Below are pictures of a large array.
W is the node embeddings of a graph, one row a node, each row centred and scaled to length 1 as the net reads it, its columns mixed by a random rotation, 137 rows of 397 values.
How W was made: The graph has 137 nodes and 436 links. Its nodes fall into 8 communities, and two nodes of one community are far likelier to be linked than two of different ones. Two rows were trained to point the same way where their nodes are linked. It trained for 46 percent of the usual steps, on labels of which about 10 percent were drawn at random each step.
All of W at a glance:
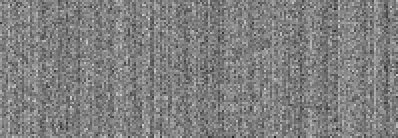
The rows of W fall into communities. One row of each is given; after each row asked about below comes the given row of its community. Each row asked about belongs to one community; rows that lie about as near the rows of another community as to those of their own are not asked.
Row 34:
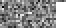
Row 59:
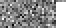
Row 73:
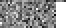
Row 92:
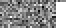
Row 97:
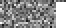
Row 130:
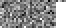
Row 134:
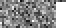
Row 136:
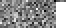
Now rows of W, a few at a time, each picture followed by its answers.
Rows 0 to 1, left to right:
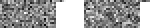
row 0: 92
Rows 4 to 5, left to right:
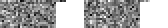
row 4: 134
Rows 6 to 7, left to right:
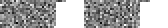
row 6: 73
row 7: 73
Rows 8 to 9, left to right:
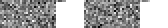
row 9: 59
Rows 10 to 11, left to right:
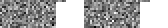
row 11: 130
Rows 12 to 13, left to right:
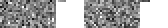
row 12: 92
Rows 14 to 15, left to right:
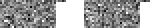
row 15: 134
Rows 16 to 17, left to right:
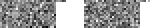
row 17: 92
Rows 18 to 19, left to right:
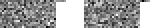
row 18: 92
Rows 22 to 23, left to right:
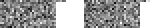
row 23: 92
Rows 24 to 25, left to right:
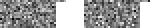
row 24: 59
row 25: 92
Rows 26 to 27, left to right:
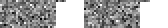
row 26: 73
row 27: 134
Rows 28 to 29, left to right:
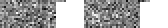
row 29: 136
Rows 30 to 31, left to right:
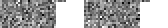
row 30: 34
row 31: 34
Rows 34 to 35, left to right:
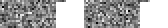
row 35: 136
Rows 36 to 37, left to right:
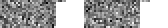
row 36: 34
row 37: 92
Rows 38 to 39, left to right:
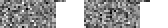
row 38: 134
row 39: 97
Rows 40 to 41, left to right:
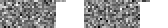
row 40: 59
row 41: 34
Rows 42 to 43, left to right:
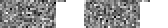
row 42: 130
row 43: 73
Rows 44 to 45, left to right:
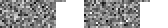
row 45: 92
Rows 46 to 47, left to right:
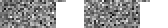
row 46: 92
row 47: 34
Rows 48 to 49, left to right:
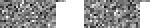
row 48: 134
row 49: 130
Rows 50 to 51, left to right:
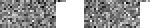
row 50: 136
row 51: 130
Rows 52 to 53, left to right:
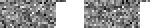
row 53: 136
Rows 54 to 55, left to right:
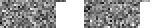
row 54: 134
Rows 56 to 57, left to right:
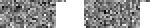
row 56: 73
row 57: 59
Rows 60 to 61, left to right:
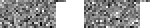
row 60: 136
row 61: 92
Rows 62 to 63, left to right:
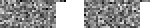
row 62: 97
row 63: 92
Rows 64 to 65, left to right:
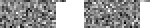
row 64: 97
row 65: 92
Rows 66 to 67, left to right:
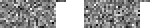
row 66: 134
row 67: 34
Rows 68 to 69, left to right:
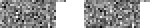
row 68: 73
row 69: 59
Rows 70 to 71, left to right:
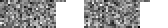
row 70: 97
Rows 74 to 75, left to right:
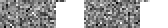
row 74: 134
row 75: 59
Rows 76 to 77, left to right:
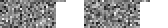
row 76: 130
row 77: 130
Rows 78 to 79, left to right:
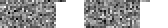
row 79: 59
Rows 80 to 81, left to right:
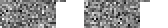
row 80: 130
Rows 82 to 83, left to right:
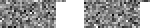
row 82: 59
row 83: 134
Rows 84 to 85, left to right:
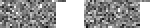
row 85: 73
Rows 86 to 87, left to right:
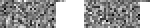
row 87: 73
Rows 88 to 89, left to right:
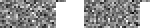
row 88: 134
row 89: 130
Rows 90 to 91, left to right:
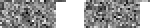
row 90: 134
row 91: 73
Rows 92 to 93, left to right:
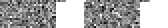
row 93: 134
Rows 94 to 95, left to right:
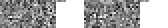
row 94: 92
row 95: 59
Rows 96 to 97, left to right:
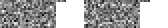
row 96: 34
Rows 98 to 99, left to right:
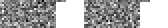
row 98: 136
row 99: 73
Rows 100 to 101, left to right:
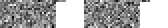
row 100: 130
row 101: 73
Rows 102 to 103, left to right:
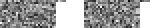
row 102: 73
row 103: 134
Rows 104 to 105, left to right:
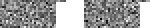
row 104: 130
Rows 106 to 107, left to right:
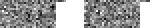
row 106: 134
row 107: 73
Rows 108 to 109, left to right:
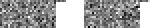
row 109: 134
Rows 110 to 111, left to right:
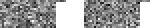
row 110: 134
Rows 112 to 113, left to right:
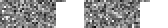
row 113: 130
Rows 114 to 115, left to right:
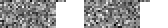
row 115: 136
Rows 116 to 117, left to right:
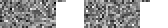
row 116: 130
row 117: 34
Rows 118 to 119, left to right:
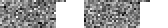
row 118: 136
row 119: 130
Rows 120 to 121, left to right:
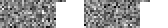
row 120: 34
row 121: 130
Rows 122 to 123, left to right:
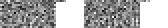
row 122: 136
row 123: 92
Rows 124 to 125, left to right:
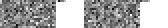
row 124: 59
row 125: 130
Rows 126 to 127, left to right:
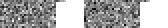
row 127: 130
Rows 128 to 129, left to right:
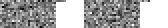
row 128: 136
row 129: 92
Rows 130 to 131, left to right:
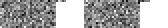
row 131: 136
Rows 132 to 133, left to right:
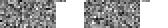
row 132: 97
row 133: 92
